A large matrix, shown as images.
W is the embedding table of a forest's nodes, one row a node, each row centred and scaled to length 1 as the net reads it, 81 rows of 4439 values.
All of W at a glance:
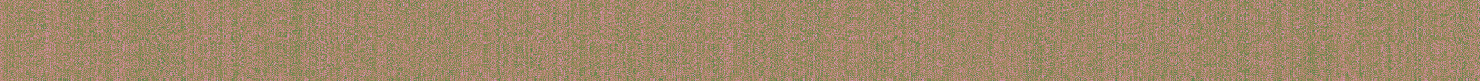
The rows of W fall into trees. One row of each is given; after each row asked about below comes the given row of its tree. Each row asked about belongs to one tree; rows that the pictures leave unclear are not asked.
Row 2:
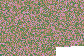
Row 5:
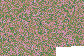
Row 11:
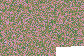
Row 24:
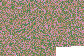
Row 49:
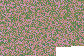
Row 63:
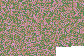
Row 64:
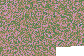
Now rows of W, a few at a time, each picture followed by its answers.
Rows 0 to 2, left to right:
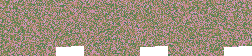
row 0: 63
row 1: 24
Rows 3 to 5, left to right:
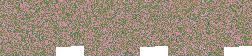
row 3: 64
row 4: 5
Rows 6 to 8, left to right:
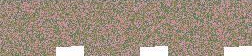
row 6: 64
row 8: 63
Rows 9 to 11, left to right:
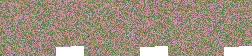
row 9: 2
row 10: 49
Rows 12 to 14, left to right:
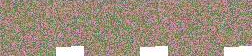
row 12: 63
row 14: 24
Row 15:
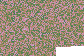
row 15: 11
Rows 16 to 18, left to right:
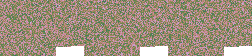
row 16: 24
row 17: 63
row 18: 63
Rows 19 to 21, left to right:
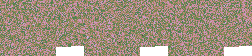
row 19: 63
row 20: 11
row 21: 63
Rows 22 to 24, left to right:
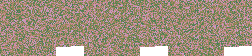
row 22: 11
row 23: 2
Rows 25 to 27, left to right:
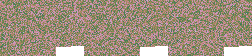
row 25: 63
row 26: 24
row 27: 49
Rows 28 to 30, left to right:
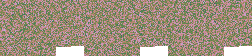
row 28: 24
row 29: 64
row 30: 63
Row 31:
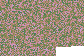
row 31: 63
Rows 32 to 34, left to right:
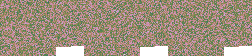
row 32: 11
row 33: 64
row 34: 64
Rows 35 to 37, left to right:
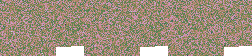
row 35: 11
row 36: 11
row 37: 24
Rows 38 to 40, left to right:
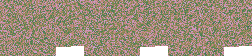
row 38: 24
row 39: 24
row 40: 11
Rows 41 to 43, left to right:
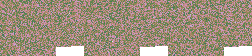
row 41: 63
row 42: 63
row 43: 2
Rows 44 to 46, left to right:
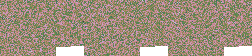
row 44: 64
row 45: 49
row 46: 64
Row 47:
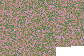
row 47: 2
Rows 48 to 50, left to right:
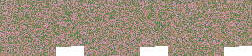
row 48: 64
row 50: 64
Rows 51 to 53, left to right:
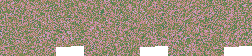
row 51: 49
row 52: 11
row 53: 2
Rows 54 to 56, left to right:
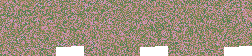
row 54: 24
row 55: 11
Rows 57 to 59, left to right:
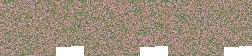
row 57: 49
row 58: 49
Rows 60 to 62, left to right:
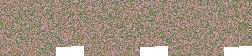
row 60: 24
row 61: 64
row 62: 49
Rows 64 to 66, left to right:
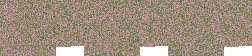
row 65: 2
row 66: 64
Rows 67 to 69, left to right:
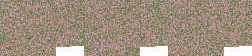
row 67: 49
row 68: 5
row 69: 24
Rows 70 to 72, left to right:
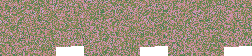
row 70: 2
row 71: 11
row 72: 2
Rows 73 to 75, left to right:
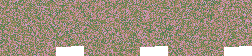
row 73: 63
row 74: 2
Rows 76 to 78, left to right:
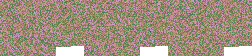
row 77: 63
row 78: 24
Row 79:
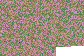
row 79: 24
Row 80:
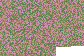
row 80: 24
